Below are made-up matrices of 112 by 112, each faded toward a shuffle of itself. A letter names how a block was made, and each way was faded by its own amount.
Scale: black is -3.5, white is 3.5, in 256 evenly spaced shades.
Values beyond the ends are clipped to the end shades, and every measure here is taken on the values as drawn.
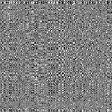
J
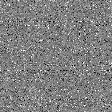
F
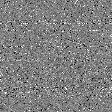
F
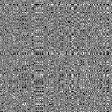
J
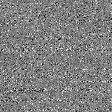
F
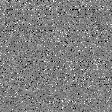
F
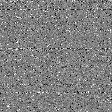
F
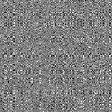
J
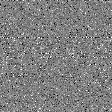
F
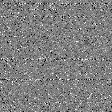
F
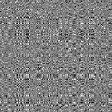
J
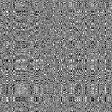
J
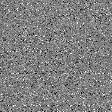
F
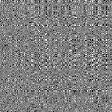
J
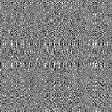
J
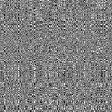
J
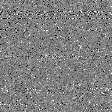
F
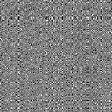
J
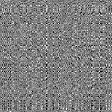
J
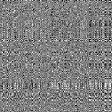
J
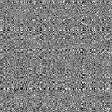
J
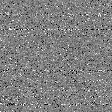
F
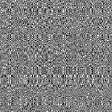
J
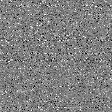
F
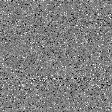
F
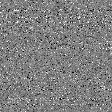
F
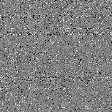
F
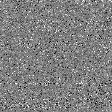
F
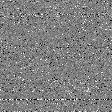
F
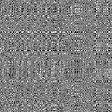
J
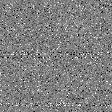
F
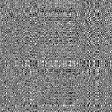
J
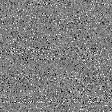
F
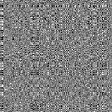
J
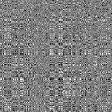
J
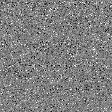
F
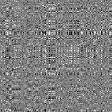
J
